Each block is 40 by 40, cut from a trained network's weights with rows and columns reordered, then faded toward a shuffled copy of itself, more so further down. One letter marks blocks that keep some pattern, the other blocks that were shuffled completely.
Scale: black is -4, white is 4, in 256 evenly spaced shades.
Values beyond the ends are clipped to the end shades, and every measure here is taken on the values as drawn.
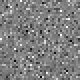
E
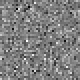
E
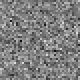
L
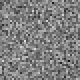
E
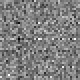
L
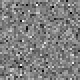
E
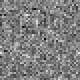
L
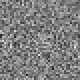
L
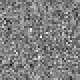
E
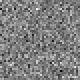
L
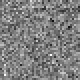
E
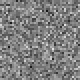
E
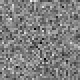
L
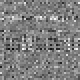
L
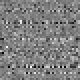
L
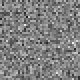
L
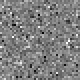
E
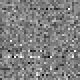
L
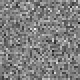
L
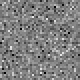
E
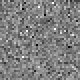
E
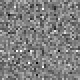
L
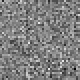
L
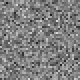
L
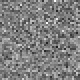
L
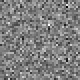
L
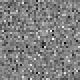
E
